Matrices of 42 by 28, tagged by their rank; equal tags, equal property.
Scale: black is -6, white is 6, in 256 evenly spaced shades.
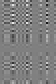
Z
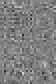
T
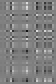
Z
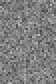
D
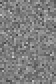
D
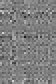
T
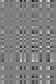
Z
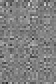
T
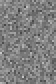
D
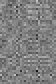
T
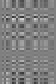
Z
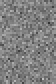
D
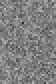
D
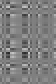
Z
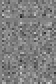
T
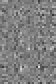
T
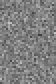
D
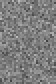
D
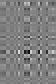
Z
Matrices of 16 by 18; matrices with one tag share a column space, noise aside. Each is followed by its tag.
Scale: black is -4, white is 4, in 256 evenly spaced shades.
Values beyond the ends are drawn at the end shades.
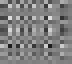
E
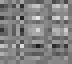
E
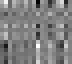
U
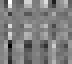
U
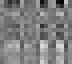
U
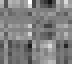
U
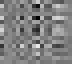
E
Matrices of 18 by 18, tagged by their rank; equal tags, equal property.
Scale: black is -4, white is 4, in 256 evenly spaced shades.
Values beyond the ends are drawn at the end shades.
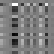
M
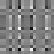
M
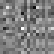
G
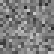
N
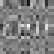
G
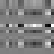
M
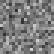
N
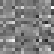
G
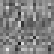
G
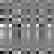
M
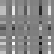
M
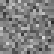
N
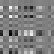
M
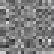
G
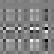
M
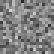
N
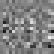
G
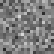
N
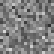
N
